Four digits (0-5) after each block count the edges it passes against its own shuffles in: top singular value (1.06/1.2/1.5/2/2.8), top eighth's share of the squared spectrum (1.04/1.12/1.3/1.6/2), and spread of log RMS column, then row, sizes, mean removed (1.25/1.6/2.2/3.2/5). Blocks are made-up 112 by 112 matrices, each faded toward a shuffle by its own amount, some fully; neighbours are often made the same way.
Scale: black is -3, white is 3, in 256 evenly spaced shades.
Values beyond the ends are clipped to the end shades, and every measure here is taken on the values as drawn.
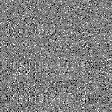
4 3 2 2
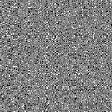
5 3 3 3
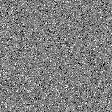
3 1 0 0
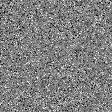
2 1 0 0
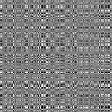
5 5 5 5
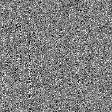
1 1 3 0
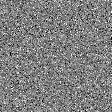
0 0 1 0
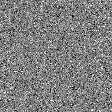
0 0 1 0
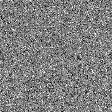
0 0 1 0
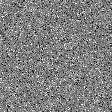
0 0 0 0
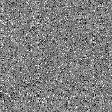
3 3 2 1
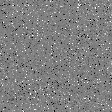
2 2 1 0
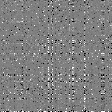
5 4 3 3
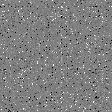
3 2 1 1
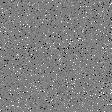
2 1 0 0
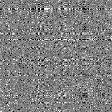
4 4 2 3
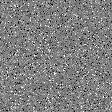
2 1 0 0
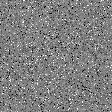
2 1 0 0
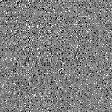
4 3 2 2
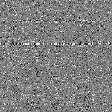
4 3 2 2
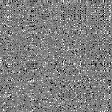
4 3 2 2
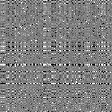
5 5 3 4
